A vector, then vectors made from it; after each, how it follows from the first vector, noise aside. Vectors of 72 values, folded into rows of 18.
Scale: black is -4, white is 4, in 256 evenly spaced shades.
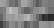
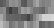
negated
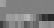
partly zeroed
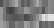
negated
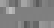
partly zeroed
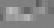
partly zeroed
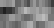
reversed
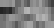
reversed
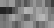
reversed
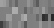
partly zeroed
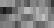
reversed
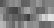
negated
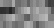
reversed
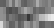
negated
